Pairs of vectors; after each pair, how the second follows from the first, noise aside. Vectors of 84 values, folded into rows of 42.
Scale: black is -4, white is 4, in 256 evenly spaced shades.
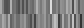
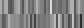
sign-scrambled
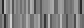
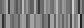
reversed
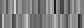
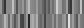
reversed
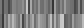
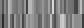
sign-scrambled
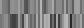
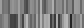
copied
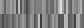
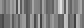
copied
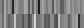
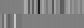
partly zeroed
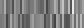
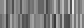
copied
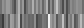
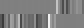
partly zeroed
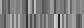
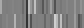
partly zeroed
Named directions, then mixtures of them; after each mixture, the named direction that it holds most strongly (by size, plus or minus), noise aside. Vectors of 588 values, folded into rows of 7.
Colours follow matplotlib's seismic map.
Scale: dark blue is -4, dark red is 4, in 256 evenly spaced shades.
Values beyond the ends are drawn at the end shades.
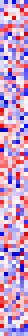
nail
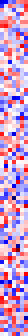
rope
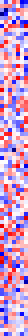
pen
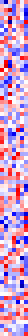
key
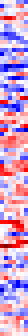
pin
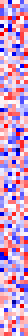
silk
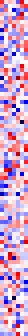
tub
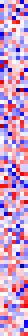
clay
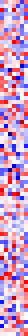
tub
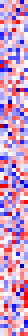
clay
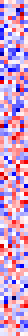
clay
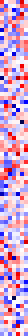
tub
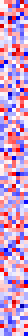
silk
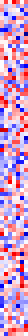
nail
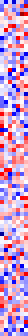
nail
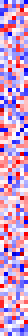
nail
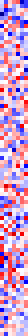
pen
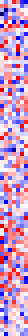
pen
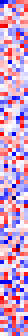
rope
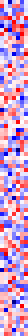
silk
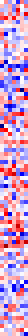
clay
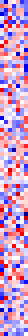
pen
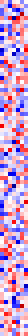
silk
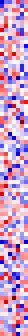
tub
